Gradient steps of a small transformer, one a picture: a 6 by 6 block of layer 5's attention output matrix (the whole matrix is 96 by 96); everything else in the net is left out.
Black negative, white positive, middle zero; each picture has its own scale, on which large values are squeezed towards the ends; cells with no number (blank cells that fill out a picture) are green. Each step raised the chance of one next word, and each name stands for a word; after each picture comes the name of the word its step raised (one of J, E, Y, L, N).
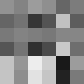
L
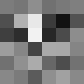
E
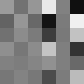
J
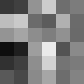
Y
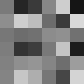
J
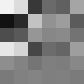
J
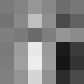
Y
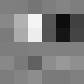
E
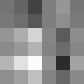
Y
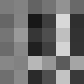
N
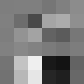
L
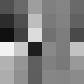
E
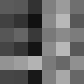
N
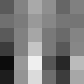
Y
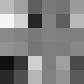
L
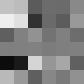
L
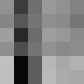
Y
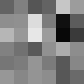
E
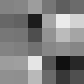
L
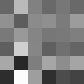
E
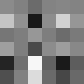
L
